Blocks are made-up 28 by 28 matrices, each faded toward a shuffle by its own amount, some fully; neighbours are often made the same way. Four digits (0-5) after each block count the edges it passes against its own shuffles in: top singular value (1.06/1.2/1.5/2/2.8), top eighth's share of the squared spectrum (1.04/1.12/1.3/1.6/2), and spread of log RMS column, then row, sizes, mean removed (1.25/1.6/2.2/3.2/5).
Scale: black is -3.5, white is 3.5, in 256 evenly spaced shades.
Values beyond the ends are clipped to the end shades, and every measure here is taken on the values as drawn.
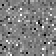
0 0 0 0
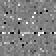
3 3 0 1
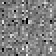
3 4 2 1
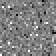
0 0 0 0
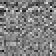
3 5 1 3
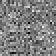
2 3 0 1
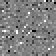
1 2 0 1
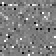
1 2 0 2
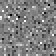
0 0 0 0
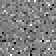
0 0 0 0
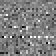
2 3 0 2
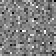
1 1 0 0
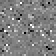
1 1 0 1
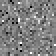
1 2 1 0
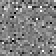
1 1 0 1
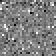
0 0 0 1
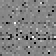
3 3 0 1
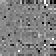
3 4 1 1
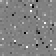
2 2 0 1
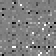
3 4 1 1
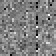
2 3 2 0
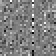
2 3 2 0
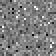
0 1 0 0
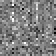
1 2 2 0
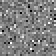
0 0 0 0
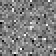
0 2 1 0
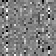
2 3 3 0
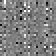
3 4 3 1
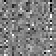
3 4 2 0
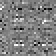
3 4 2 2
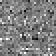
2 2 0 1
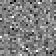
0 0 0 0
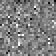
2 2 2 0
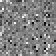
2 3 1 0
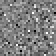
1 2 0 0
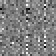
3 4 2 1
